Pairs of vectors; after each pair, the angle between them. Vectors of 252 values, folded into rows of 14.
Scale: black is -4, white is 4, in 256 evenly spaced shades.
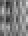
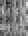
nearly parallel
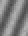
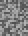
orthogonal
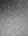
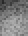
nearly parallel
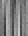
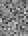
orthogonal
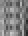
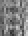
nearly opposite
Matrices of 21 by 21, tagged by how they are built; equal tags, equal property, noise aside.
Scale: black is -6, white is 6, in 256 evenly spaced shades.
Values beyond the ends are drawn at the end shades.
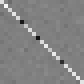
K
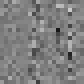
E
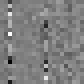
E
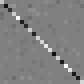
K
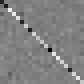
K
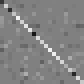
K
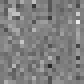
E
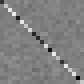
K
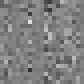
E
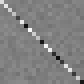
K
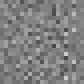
E
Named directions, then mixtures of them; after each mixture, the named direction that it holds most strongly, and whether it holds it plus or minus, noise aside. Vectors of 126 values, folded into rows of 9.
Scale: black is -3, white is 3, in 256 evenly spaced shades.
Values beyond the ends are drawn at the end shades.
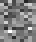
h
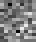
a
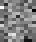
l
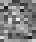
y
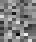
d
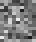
y, plus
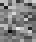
h, minus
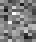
y, plus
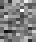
h, minus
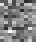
h, plus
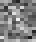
y, plus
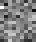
l, plus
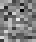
y, plus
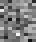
d, minus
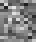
y, plus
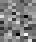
d, plus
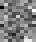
l, minus
